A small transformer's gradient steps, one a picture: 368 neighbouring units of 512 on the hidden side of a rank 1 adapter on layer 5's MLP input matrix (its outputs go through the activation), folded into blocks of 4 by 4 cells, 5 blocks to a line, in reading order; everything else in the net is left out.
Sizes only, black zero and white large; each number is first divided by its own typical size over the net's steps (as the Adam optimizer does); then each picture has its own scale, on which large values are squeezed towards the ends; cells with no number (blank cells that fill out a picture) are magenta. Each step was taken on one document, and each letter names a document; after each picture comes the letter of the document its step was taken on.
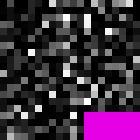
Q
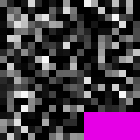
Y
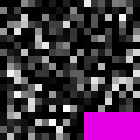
Y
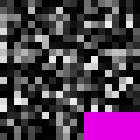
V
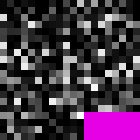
Q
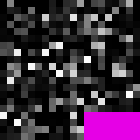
Q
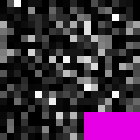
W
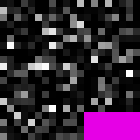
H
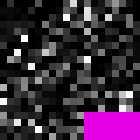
Q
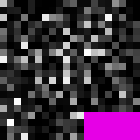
Q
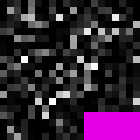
W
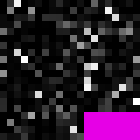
W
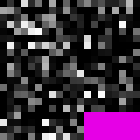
Y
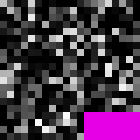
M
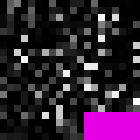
W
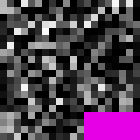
Y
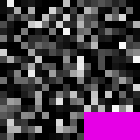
V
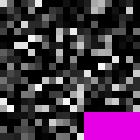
M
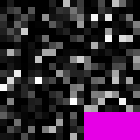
Q
